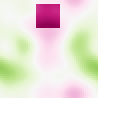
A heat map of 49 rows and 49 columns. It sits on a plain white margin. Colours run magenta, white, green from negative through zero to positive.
Odd patch: lower, in the top middle. Stripes: none. Average level on the scale: 50%. Roughest part: top middle. Ninth with the lowest average: top middle. Histogram: skewed, a long tail of low values.
